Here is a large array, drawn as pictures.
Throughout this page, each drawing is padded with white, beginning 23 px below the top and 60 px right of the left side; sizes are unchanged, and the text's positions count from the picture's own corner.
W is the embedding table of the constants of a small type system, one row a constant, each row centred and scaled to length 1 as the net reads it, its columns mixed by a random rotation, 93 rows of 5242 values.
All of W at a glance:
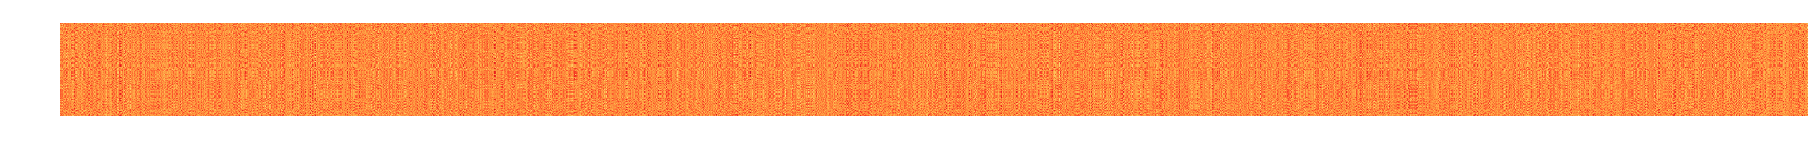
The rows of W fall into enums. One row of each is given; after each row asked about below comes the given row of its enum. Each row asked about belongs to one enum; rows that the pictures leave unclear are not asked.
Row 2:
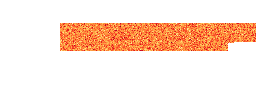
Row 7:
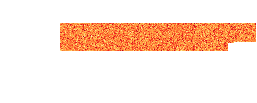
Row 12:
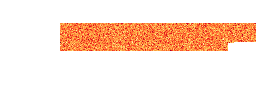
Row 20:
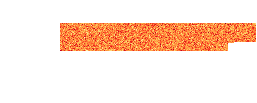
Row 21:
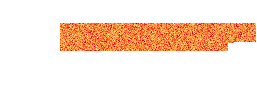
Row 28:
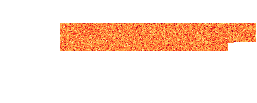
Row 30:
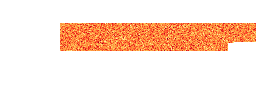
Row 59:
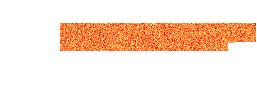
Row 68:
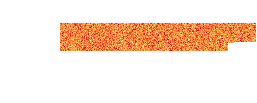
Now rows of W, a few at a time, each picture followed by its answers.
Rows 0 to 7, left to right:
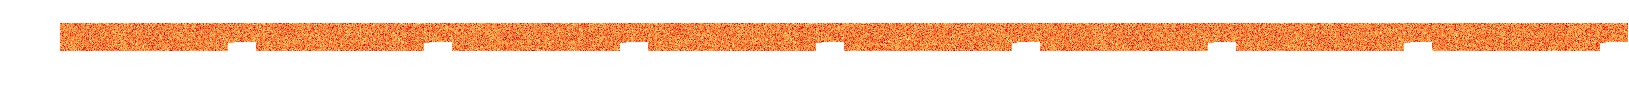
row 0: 68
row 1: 28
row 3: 28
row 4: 30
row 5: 68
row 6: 59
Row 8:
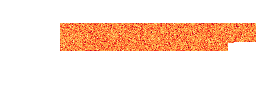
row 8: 21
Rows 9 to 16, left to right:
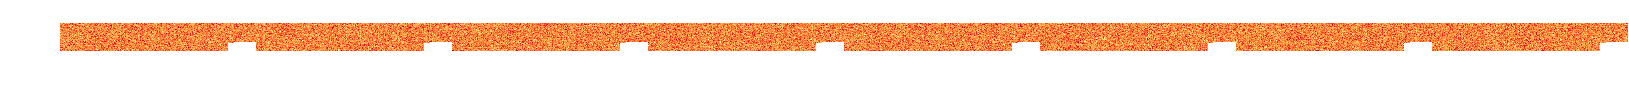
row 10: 28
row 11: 20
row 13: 21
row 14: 30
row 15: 2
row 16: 68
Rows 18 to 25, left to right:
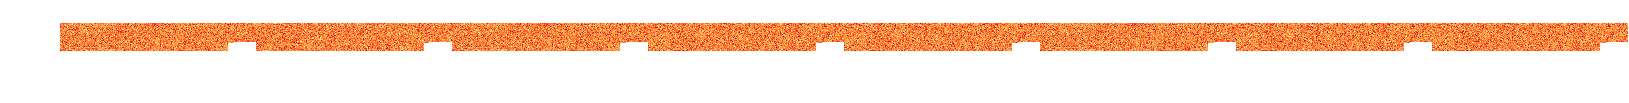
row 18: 20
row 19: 30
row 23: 20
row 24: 21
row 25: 21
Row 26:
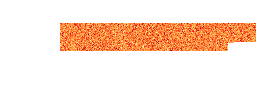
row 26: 68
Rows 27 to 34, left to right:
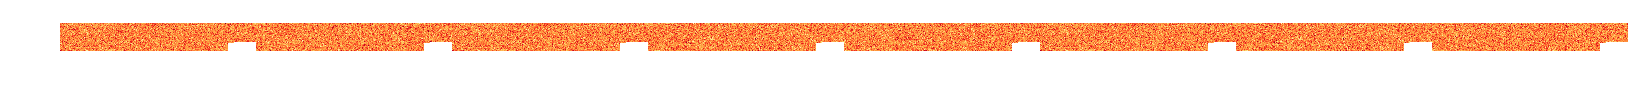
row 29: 20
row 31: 2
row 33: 30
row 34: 7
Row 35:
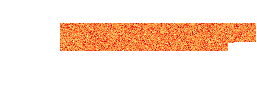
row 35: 21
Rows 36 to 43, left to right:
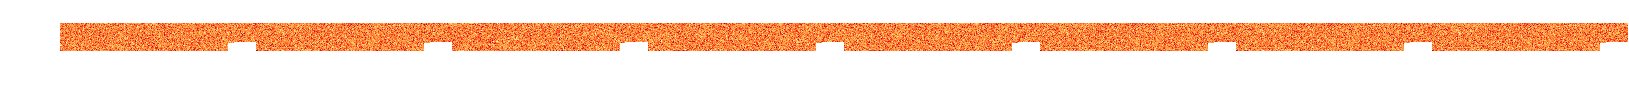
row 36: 59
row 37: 20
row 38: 30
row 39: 21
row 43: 20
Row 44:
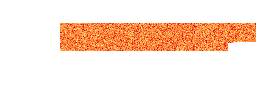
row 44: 7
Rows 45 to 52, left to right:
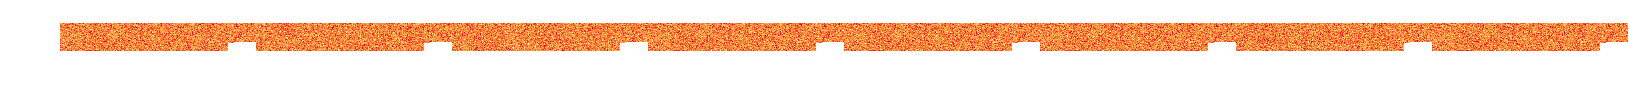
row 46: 28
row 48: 21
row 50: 21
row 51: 12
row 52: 21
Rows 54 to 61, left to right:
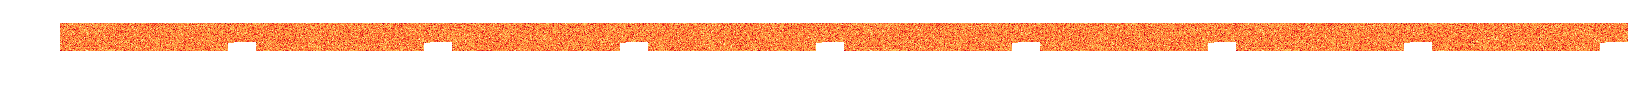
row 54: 20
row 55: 12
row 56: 21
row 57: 68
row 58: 20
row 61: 30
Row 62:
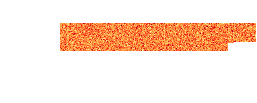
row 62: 28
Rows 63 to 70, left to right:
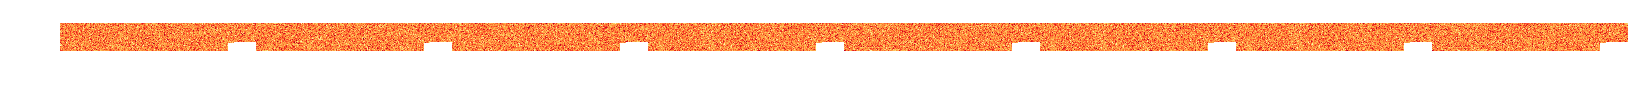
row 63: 59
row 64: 30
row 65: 28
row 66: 68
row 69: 68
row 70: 20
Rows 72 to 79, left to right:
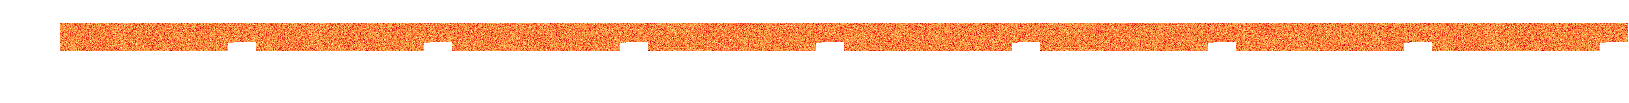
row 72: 68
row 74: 59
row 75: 20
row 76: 21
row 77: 20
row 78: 28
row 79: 68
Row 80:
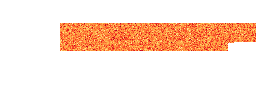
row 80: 2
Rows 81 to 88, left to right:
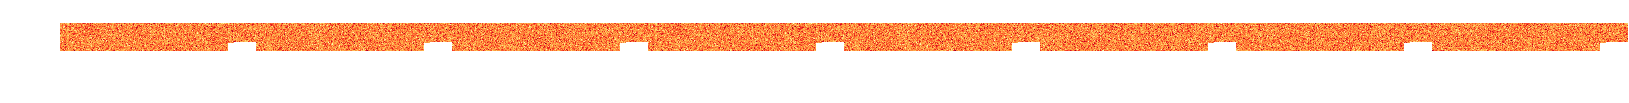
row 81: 28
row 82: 68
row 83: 59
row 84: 28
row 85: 68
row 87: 7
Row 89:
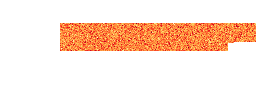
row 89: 21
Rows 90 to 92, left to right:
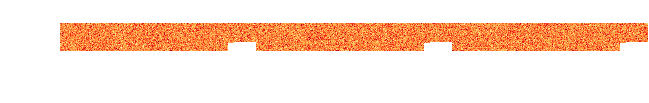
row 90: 68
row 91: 2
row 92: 20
